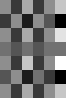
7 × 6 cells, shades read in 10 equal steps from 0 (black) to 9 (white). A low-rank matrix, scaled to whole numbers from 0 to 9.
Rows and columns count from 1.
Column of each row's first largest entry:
6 2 6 1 6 2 6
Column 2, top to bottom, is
2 5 2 3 2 5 2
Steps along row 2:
up down up down down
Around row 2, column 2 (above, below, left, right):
2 2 2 1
